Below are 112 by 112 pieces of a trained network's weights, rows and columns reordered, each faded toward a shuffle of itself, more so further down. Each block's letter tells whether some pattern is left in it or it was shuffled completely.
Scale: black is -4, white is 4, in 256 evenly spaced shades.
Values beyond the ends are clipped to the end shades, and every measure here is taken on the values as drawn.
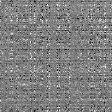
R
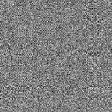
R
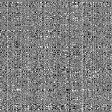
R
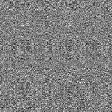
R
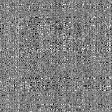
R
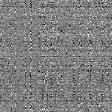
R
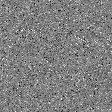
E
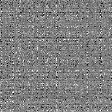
R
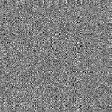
R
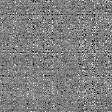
R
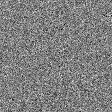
E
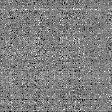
R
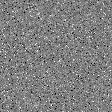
E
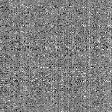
R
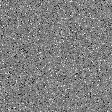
E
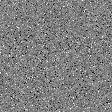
E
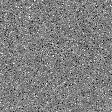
E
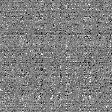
R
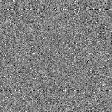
R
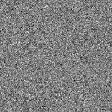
R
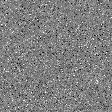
E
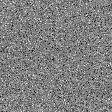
E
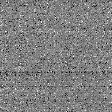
R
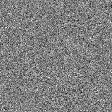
R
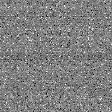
R
